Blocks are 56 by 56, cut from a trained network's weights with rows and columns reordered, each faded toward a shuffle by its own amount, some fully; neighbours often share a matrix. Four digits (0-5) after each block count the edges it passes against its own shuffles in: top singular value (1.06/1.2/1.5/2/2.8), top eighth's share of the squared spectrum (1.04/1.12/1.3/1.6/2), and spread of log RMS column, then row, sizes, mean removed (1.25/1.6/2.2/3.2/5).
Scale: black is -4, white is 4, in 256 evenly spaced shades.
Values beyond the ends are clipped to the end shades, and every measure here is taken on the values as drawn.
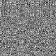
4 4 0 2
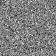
0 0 0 0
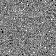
2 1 0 0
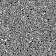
0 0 0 0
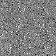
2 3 2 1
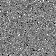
0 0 0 0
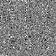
3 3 2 1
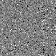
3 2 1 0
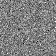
0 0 0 0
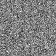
1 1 0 0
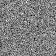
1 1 0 0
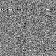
3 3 0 2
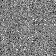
2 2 0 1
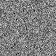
0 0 0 0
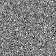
2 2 0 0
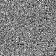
2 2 0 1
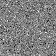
1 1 0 0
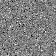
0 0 0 0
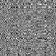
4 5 1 3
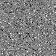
2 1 0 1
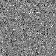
2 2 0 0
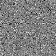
3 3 0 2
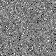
1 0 0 0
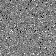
1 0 0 0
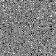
3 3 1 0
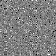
3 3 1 1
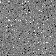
2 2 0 0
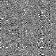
3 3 2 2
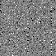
3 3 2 1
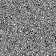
1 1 0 0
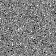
1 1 0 0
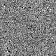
1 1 0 0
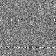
3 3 0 1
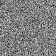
1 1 0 0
